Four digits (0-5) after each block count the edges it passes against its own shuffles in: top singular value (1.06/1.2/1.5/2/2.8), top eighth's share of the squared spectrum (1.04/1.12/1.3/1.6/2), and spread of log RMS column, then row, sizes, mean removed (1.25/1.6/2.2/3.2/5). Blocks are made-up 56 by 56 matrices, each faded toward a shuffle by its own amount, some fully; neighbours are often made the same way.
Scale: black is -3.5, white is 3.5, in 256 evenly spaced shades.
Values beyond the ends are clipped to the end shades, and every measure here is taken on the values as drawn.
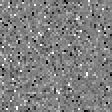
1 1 0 0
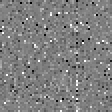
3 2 0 0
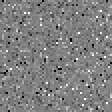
0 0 0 0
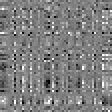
5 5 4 3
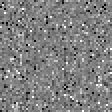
0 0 0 0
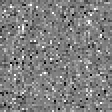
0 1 1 0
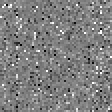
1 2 1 0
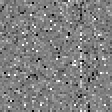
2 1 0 0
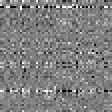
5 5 2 3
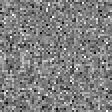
3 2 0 0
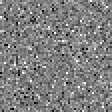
0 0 0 0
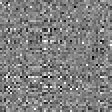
4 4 2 3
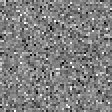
0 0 0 0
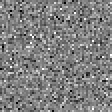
1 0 0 0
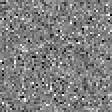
0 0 0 0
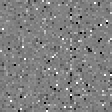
2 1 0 0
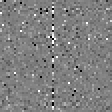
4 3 1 0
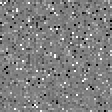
1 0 0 0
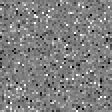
0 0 0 0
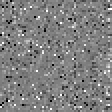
3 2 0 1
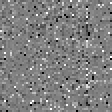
3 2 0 0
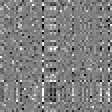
5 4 3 2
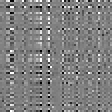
5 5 4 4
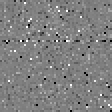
3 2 0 0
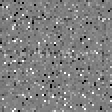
1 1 0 0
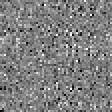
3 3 2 1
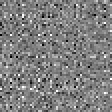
4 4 2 2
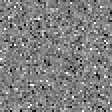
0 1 0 0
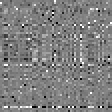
4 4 2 2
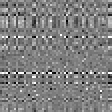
5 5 3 3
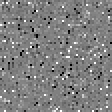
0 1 0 0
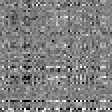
4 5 2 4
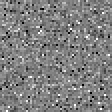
2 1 0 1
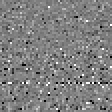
3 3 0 2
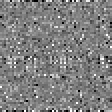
3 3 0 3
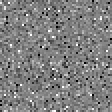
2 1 0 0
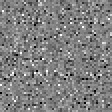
3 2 0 1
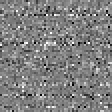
3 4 1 3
